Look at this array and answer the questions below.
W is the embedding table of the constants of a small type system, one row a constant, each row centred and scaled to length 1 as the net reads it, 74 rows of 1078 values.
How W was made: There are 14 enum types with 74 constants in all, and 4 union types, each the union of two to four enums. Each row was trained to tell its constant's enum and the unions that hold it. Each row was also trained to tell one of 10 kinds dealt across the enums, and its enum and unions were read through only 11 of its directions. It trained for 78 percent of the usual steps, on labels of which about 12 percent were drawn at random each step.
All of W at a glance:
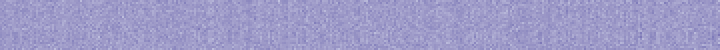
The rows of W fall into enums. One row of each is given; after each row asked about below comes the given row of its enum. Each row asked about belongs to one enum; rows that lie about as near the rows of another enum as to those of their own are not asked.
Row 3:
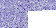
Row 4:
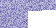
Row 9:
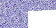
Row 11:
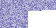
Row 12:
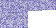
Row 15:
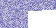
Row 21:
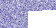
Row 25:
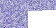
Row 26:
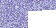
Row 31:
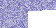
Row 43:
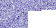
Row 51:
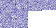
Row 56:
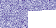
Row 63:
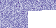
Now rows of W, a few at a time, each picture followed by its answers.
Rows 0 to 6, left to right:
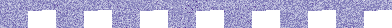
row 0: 15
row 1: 4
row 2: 4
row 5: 63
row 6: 43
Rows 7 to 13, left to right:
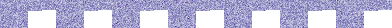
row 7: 15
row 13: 26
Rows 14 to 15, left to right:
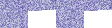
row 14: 12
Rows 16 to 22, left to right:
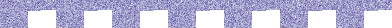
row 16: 63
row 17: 63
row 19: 4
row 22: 31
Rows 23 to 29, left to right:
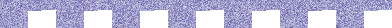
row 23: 4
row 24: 12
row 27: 26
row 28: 3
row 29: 26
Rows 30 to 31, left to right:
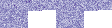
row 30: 25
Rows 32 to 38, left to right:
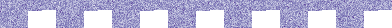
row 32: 4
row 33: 43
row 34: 15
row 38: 4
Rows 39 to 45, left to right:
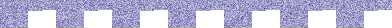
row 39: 15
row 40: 26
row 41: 26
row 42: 25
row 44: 31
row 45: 31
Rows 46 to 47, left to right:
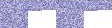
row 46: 63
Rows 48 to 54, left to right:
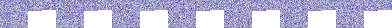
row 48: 21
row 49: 12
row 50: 9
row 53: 3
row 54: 15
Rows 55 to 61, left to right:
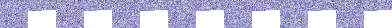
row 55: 3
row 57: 12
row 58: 63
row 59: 15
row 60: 21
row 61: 12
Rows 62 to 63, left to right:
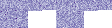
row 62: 31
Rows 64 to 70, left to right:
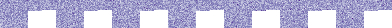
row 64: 12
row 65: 3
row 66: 26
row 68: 43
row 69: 31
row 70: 9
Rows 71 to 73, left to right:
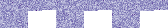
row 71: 25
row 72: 63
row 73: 11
